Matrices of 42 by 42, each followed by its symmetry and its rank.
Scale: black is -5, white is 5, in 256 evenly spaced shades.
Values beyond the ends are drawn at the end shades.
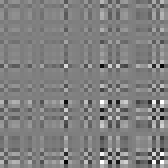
symmetric, rank one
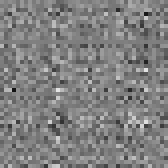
neither, rank five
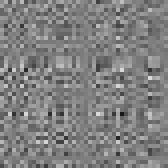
neither, rank three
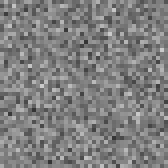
antisymmetric, full rank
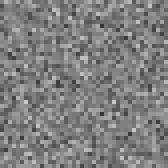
antisymmetric, full rank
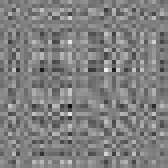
antisymmetric, rank two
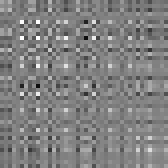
symmetric, rank two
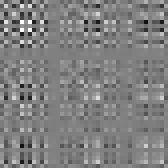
symmetric, rank two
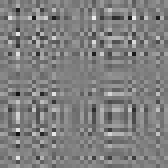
antisymmetric, rank two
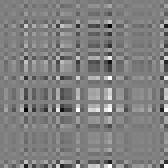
symmetric, rank one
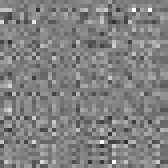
neither, rank five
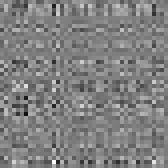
neither, rank three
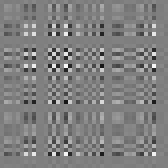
symmetric, rank one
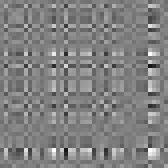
symmetric, rank two
